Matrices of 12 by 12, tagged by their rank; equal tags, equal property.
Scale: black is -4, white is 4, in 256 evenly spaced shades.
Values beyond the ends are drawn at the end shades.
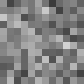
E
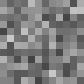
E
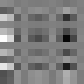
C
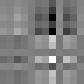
C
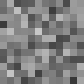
E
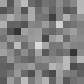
E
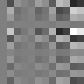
C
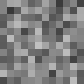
E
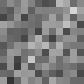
E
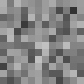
E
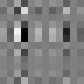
C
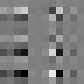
C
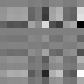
C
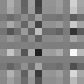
C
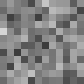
E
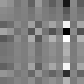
C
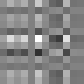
C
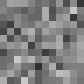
E
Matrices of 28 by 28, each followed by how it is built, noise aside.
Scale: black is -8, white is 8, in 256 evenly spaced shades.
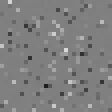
sparse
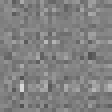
low rank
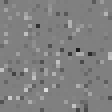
sparse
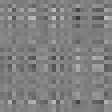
low rank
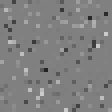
sparse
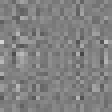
low rank
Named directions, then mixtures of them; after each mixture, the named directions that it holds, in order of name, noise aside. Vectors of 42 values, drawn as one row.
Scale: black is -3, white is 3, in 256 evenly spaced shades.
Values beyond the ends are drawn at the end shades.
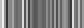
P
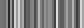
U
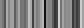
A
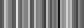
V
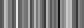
V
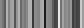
A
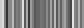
P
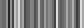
U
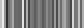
P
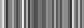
P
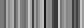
A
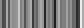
A, U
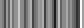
A, U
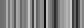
A, V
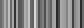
U, V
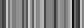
A, P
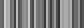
U, V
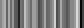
A, U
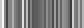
P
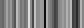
A, V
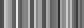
V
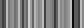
A, P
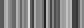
A, V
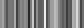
A, V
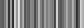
U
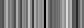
A, V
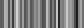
U, V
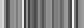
P, U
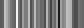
V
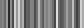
U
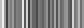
P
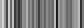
P, U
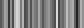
U, V
